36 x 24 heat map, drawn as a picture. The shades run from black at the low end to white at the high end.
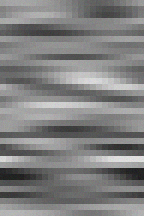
Histogram: bell-shaped. Slope: none. Average level on the scale: 50%. Grain: streaks across.
